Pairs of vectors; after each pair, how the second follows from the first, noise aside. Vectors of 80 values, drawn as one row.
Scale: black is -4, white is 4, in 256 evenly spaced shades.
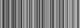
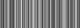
sign-scrambled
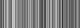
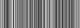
sign-scrambled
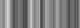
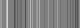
partly zeroed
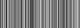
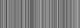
shrunk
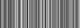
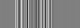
partly zeroed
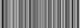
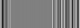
partly zeroed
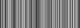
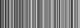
sign-scrambled
